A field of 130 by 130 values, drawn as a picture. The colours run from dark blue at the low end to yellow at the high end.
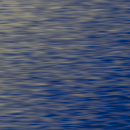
The field climbs toward the top left. Streaks run across, left to right. The halves do not mirror each other. The ninth with the highest average is the top left.
